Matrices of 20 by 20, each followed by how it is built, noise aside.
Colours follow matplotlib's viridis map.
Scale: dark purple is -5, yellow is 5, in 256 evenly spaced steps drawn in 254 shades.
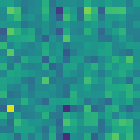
low rank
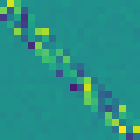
banded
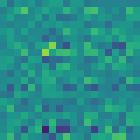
low rank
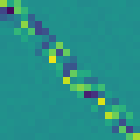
banded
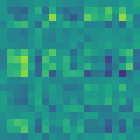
low rank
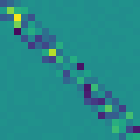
banded
